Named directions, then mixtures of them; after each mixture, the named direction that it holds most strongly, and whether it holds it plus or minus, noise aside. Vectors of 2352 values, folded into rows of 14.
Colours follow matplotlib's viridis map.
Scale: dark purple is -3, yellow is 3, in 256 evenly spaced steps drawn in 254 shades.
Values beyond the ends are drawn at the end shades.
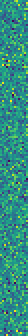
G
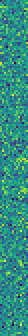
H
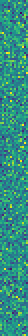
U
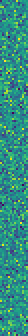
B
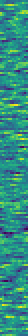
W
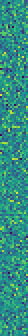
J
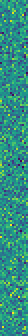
U, minus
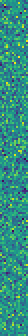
H, minus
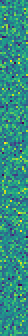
H, plus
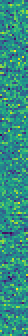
J, plus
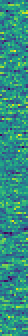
W, plus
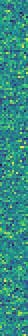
U, plus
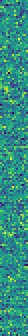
B, plus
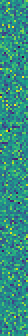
J, minus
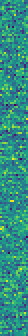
J, plus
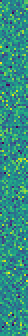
H, plus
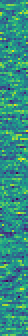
W, plus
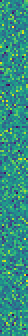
J, minus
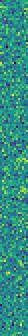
H, plus
